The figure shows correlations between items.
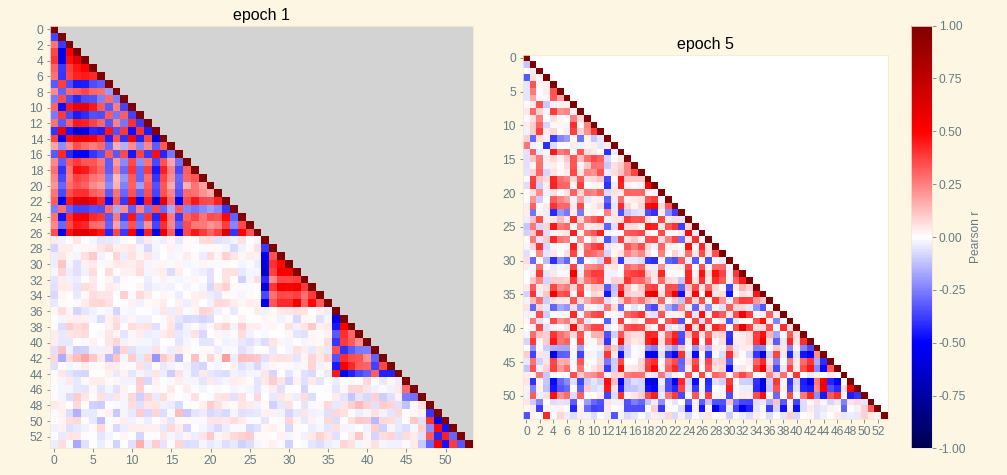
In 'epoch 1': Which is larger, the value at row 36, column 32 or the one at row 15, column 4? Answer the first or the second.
the second
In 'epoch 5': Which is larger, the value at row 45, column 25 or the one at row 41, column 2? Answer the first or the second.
the first
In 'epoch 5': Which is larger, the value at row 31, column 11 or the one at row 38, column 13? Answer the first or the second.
the first
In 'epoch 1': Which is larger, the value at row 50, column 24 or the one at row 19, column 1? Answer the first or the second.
the first
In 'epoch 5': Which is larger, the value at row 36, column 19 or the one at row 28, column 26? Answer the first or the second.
the second
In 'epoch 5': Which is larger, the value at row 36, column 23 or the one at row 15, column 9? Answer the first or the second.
the second
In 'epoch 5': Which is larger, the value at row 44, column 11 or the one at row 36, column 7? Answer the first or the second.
the second
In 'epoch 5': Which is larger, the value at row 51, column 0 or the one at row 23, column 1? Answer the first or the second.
the first
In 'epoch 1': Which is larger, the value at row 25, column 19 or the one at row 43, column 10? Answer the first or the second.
the first
